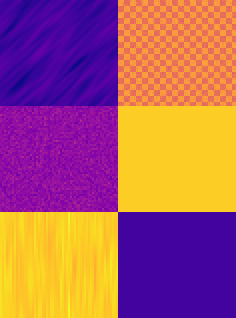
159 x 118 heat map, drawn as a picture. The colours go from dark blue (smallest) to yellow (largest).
It is made of 3 by 2 panels. Panel 1,1: very low, slanting up to the right, faint in contrast. Panel 1,2: high, checkered. Panel 2,1: low, fine-grained, faint in contrast. Panel 2,2: very high, flat. Panel 3,1: very high, streaked downward, faint in contrast. Panel 3,2: very low, flat.
